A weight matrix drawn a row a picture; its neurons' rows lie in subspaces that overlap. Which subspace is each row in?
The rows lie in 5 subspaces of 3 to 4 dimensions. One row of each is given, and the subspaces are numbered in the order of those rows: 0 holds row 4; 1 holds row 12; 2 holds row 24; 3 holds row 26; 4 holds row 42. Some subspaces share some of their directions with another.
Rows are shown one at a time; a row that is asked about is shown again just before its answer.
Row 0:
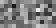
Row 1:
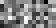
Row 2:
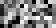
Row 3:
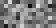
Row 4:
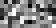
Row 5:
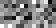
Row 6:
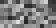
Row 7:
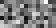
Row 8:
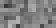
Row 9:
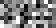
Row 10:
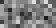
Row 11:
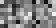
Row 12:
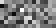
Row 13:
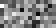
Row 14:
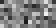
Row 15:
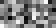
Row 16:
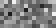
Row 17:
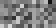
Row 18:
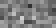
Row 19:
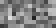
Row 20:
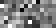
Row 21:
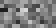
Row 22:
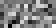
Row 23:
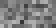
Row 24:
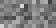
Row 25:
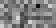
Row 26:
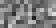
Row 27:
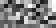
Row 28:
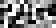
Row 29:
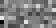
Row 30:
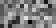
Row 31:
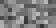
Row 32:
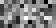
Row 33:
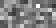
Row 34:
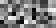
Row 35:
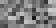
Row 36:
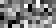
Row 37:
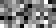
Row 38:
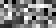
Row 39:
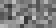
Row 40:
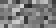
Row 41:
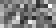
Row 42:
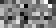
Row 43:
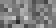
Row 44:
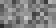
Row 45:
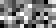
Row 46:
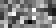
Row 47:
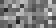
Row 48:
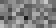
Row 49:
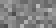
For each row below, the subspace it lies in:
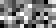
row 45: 1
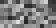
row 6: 0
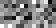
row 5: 2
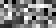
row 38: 4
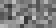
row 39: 4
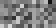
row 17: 2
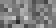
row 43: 2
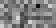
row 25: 0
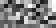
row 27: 0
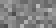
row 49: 0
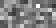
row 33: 0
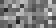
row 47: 2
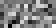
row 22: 1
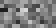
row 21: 2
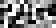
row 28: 3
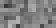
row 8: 2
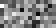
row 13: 1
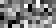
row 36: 1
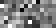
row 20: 1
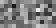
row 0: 2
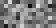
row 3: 0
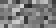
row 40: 0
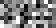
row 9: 0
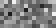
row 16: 4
